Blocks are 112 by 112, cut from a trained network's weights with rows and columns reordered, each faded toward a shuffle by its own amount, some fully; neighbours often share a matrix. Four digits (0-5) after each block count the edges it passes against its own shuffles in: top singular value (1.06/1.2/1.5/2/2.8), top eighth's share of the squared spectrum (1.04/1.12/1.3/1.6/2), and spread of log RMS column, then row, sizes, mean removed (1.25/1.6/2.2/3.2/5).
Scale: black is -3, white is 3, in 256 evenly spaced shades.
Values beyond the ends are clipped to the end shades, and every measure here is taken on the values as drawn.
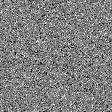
1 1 0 0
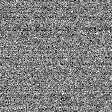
3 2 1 1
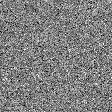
0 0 0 0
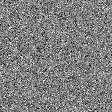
0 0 0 0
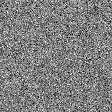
0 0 0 0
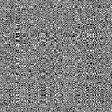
4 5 3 3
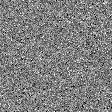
0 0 0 0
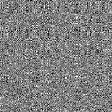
4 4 2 3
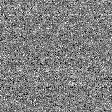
3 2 0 1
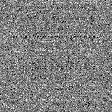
3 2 0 1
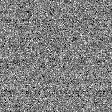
3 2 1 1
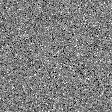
0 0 0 0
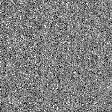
2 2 1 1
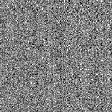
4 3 2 2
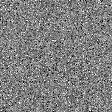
2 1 0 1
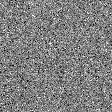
1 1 0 0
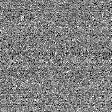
3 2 2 0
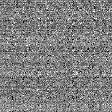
4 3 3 2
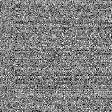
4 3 2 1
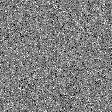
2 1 0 0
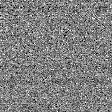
3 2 1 1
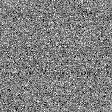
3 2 0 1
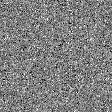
2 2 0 0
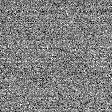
3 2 0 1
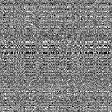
5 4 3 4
